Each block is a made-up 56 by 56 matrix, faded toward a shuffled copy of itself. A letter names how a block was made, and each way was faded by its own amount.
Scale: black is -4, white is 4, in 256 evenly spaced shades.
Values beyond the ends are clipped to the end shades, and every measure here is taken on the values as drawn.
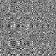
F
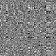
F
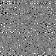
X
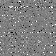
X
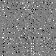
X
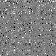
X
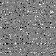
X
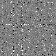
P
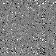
P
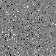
P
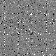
P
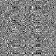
F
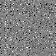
P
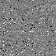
P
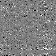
P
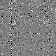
P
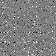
P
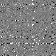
X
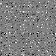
X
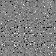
X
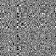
F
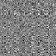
F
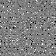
X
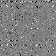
X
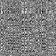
F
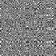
F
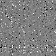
P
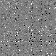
P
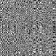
F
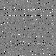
X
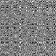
F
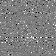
X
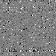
X
